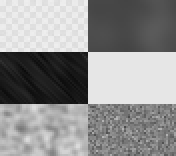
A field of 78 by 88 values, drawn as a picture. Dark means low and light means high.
It is made of 3 by 2 panels. Panel 1,1: very high, checkered, faint in contrast. Panel 1,2: low, smooth, faint in contrast. Panel 2,1: very low, slanting down to the right, faint in contrast. Panel 2,2: very high, flat. Panel 3,1: high, blotchy. Panel 3,2: middling, fine-grained.
